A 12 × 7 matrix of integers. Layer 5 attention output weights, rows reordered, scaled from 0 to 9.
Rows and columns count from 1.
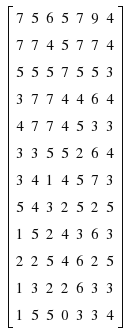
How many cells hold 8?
0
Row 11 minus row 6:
-2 0 -3 -3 4 -3 -1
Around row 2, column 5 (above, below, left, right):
7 5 5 7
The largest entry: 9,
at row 1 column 6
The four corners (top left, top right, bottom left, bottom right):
7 4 1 4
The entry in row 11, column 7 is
3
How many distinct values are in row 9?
6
